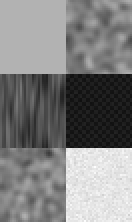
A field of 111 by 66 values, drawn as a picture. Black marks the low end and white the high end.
The table splits into 3 rows of 2 panels. Panel 1,1: high, flat. Panel 1,2: middling, blotchy. Panel 2,1: low, streaked downward. Panel 2,2: very low, checkered, faint in contrast. Panel 3,1: middling, blotchy. Panel 3,2: very high, fine-grained, faint in contrast.
